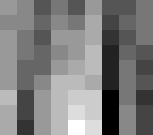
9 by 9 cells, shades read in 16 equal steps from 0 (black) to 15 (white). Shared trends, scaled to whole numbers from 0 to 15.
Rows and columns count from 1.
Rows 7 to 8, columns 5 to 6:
12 12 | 13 12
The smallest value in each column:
8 3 5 7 5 9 0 5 3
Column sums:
84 53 63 85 91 98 18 59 46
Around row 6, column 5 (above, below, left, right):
10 12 11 10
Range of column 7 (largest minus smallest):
5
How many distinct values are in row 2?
5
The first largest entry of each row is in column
1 6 6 6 6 4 5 5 5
